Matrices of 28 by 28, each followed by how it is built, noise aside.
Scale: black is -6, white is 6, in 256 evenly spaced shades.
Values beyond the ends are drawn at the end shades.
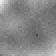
smooth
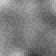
smooth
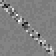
banded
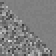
lower triangular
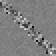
banded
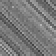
Toeplitz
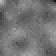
smooth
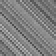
Toeplitz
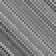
Toeplitz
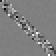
banded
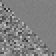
lower triangular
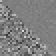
lower triangular
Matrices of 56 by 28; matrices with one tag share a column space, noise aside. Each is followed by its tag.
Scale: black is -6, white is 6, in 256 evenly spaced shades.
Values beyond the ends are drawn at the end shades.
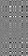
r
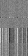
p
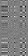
r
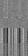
p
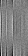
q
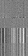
p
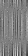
q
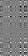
r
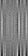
q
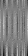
q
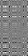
r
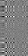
r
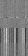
p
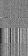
p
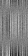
q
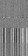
p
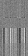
p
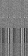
p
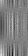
q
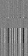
p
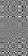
r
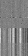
p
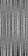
q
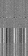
p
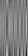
q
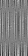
q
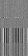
p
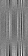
q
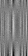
q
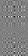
r
